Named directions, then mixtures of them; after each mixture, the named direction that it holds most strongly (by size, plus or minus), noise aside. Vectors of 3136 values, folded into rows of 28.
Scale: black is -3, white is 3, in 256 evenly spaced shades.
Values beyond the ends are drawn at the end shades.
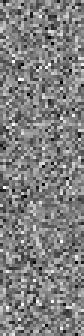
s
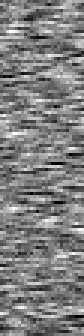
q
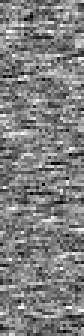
q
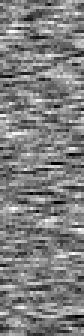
q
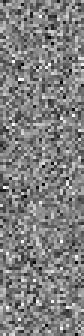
s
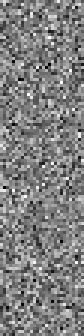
s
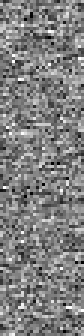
s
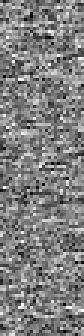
s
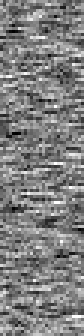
q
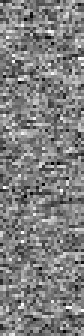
s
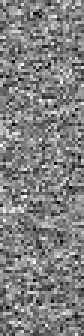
s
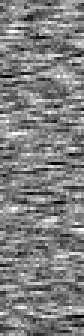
q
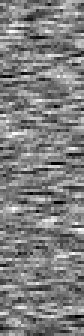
q
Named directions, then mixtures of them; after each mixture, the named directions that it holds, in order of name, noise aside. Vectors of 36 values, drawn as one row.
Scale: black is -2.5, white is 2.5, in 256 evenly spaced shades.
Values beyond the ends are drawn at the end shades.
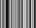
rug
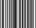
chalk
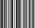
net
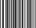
chalk, rug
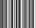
chalk, net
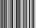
net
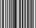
chalk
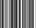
chalk, net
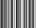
net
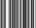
rug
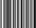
chalk, net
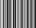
net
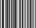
chalk, rug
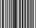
chalk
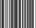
chalk, net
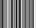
chalk, net
